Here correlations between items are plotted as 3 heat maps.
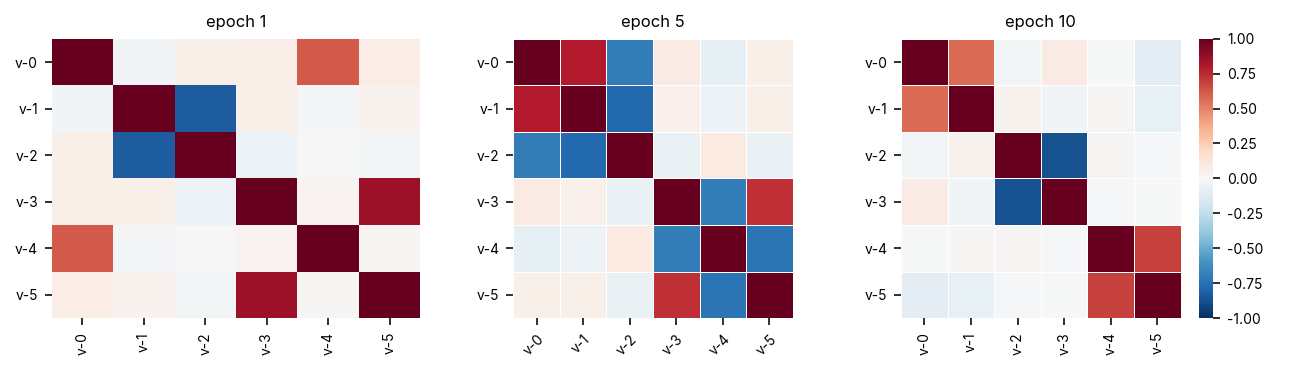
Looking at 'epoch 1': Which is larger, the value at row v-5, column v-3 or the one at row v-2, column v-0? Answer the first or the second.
the first
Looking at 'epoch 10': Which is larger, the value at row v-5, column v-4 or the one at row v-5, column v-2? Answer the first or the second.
the first
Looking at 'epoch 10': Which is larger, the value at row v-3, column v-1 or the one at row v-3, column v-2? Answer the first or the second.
the first
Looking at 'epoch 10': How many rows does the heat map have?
6
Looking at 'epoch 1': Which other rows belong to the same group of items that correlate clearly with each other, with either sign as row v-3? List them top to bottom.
v-5
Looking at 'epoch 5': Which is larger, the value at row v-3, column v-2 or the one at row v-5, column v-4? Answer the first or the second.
the first
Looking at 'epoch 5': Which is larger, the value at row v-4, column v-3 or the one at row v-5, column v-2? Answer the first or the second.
the second
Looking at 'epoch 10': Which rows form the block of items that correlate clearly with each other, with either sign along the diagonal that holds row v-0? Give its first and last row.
v-0 to v-1
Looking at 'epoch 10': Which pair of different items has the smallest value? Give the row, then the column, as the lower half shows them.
v-3, v-2
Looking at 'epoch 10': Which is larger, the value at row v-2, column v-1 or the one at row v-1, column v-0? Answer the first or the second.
the second
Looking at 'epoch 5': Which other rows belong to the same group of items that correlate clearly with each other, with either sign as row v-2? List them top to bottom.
v-0, v-1
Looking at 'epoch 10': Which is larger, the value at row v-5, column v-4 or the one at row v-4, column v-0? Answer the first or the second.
the first
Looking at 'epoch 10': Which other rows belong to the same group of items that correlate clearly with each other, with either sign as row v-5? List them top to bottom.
v-4
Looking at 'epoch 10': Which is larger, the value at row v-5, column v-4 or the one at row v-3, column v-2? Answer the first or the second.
the first
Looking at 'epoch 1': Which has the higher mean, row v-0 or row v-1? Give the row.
v-0
